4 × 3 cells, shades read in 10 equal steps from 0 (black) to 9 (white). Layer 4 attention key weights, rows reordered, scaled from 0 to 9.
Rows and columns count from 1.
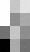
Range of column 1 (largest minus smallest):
9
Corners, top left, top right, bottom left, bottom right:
9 8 0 4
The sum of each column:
22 25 23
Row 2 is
9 5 6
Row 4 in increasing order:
0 4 6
